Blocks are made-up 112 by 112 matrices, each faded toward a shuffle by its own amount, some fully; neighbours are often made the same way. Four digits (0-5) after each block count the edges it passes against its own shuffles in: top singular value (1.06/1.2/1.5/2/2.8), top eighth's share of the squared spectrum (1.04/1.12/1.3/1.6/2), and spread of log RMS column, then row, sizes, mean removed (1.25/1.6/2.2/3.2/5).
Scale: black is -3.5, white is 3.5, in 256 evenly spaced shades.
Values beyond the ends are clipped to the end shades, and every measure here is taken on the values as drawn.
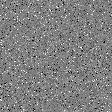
0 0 0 0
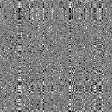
5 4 3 3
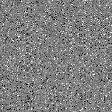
4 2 1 1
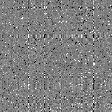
5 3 2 2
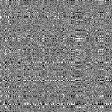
5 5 3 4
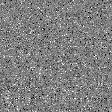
3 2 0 1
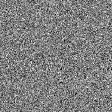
3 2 1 0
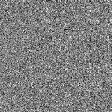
3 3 1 1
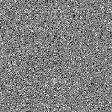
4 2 1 1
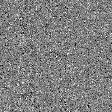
0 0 2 0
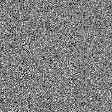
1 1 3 0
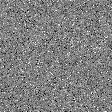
0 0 0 0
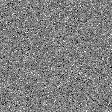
0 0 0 0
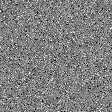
0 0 0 0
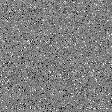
3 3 0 2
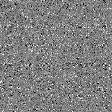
3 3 1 2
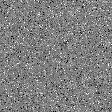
1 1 0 0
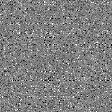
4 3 2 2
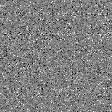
3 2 0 2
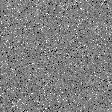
1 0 0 0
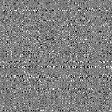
4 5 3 4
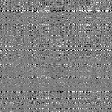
5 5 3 4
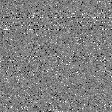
3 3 1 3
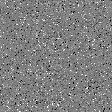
3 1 1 0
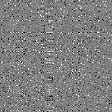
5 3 2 2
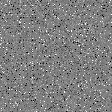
3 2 0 0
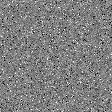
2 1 0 0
